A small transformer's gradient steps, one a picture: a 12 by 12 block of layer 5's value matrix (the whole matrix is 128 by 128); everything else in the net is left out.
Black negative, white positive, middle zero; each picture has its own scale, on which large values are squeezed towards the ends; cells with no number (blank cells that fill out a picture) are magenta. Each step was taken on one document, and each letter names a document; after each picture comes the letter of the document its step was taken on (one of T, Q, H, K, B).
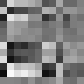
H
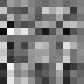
H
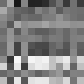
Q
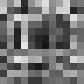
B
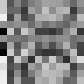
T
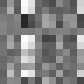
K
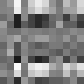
B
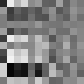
H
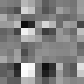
K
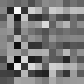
B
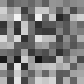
B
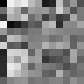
H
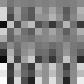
T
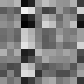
K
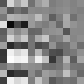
H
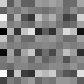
T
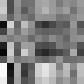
T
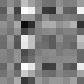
K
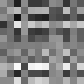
Q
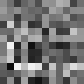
B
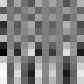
T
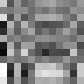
T
